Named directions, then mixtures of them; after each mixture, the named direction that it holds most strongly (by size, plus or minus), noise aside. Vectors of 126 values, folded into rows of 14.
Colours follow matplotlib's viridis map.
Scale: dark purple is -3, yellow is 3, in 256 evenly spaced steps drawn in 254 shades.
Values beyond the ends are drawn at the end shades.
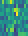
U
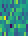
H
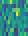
U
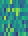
U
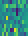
U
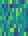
H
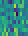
U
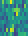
U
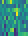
U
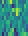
U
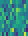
H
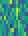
H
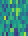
H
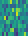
H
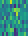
U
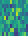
H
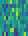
H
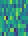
H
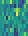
U
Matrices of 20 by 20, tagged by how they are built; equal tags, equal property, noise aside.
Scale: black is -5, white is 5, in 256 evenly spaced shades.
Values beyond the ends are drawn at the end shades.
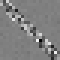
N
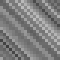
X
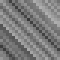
X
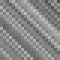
X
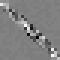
N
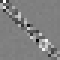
N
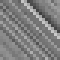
X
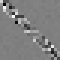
N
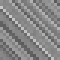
X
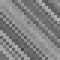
X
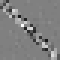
N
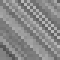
X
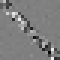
N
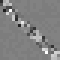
N
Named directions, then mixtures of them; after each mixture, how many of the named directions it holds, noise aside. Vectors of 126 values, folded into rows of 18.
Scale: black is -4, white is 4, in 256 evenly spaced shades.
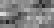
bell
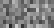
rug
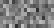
one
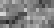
two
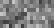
two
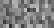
one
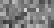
two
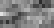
one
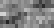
one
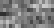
two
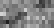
two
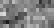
two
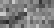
two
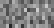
one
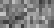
two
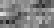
one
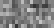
two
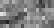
two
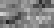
one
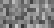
one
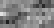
one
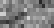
two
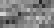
one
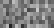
one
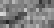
two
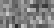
two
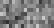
two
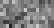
two
